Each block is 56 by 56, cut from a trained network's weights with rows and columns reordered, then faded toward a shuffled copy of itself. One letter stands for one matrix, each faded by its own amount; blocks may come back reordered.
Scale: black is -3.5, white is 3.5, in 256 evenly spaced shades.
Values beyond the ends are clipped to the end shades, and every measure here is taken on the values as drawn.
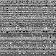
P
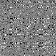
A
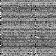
P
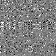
A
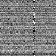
P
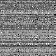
P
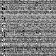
P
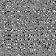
A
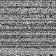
P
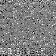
A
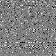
A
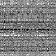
P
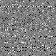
A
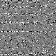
A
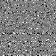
A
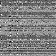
P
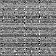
P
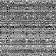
P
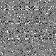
A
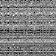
P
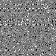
A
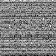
P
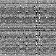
P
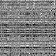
P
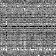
P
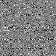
A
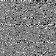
A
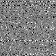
A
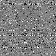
A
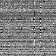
P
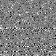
A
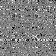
A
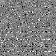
A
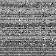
P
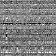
P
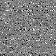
A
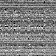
P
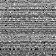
P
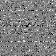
A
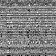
P
